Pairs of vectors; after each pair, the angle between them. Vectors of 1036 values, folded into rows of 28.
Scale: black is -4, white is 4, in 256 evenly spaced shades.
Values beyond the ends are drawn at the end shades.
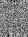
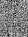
nearly parallel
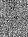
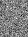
partly opposed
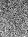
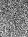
nearly parallel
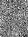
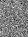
orthogonal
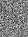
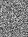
partly opposed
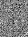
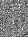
nearly opposite
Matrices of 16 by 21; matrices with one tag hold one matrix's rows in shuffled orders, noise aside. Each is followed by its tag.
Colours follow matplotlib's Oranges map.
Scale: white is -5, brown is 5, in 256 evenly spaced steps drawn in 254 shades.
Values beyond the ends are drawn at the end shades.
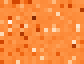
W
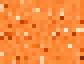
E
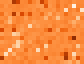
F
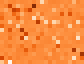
W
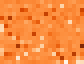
E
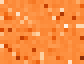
E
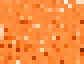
E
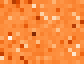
W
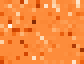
W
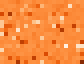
E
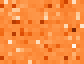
F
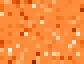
W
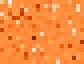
W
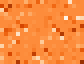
E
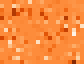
F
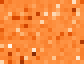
W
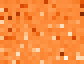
E
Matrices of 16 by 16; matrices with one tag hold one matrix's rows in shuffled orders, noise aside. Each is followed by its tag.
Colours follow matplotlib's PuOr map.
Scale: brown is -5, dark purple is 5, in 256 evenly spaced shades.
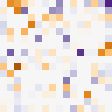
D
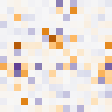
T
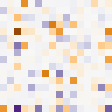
T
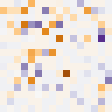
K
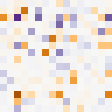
T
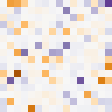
D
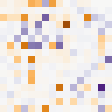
K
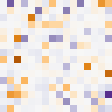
D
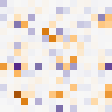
T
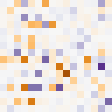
K
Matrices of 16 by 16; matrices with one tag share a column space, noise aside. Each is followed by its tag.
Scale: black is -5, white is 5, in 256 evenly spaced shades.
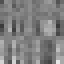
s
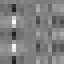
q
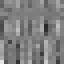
s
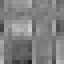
s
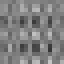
q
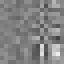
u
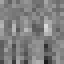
s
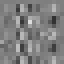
q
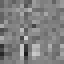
u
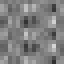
q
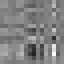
u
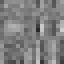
s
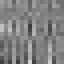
s
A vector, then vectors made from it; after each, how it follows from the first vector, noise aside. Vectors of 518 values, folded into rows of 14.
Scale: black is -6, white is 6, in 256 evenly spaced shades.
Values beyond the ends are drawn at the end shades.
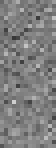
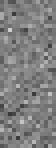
wrapped around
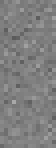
shrunk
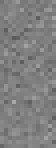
shrunk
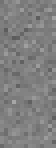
shrunk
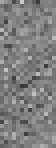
wrapped around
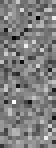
scaled up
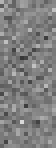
wrapped around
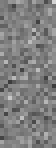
wrapped around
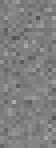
shrunk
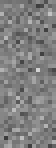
wrapped around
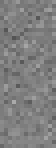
shrunk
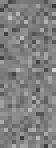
wrapped around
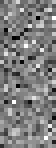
scaled up
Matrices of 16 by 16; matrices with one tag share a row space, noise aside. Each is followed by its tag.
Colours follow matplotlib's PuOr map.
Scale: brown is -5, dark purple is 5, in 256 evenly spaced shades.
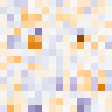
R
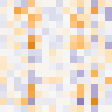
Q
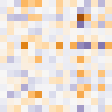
R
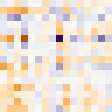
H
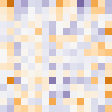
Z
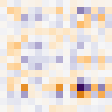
R
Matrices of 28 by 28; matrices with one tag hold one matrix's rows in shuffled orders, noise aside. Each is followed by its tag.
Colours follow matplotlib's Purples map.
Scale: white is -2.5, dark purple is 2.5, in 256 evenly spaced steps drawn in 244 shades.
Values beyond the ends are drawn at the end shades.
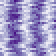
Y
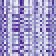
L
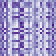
L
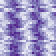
Y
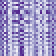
L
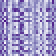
L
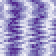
Y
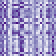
L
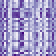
L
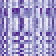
L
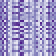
L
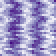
Y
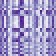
L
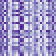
L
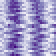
Y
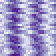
Y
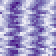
Y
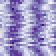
Y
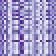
L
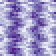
Y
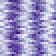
Y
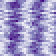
Y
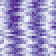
Y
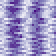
Y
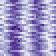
Y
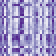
L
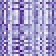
L
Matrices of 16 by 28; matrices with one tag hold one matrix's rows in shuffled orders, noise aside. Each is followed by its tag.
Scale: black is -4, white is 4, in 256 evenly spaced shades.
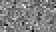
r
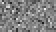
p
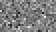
p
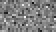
r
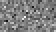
r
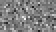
r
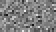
r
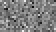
r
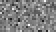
p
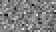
r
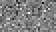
p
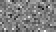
p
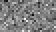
r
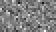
p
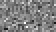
r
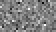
p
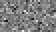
r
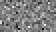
p
